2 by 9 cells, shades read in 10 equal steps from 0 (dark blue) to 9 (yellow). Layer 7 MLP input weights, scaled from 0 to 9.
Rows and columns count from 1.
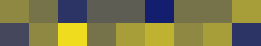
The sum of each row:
30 45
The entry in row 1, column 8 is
4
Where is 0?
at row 1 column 6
